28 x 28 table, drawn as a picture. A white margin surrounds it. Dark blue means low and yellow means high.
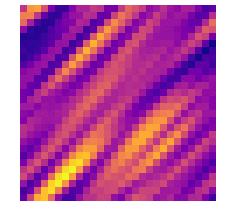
Values change most from cell to cell in the bottom left. The grain runs diagonally up to the right. The ninth with the lowest average is the top left.
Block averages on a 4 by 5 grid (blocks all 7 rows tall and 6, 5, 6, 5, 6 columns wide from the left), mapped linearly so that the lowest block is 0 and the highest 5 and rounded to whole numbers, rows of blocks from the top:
0 1 3 2 1 | 1 3 3 1 1 | 2 4 3 5 2 | 3 4 4 3 1
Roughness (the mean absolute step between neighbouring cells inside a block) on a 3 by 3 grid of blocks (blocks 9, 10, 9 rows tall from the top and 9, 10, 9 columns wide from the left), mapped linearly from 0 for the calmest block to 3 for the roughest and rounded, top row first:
120
001
311
